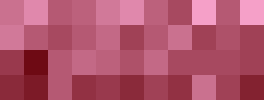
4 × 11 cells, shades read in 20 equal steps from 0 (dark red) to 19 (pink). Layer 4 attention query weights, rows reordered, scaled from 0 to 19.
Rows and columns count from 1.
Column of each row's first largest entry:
9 1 4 9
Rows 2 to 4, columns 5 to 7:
12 7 10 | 11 9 12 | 6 4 7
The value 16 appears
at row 1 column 2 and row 1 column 6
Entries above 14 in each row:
4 0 0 0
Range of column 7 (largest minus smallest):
5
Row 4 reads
4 2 10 5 6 4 7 5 13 7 3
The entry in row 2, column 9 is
7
